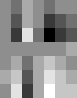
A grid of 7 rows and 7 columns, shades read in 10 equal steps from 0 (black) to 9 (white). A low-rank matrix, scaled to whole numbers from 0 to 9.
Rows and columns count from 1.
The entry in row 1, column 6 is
5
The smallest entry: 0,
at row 3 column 5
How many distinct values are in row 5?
4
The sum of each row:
34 28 24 36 39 43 44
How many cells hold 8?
3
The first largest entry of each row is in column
3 3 3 7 5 5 5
